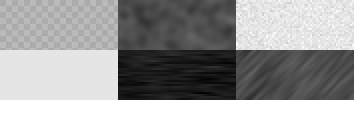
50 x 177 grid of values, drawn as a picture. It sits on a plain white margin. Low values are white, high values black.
It is made of 2 by 3 panels. Panel 1,1: low, checkered, faint in contrast. Panel 1,2: high, blotchy, faint in contrast. Panel 1,3: very low, fine-grained, faint in contrast. Panel 2,1: very low, flat. Panel 2,2: very high, streaked across, faint in contrast. Panel 2,3: high, slanting up to the right, faint in contrast.
